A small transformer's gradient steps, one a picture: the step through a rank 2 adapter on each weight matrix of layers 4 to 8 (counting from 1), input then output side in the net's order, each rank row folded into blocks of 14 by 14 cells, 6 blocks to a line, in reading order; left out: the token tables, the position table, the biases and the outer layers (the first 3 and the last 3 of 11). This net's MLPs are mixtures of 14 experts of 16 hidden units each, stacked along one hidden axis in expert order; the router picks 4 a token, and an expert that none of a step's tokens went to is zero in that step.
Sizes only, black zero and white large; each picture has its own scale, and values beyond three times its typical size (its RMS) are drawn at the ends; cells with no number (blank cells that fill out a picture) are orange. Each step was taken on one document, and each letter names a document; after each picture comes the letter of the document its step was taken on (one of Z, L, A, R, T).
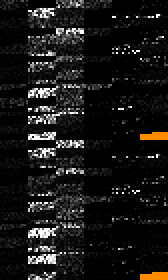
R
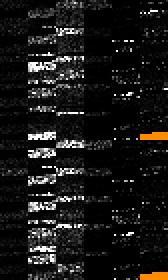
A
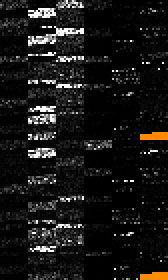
A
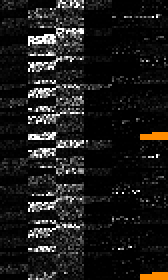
R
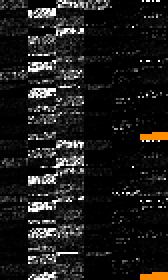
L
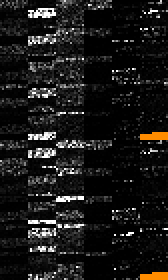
A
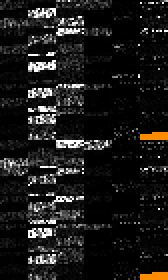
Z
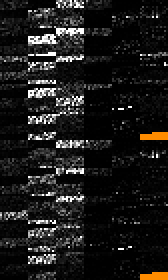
R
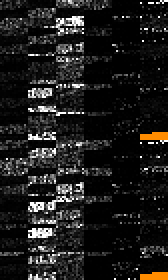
Z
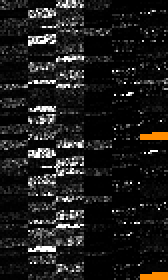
A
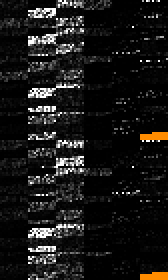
L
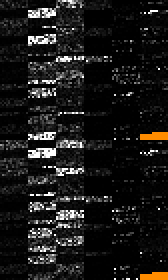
A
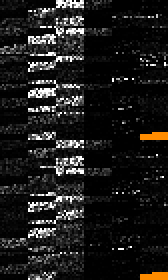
R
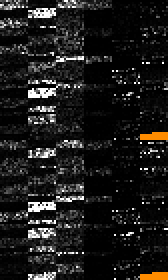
A
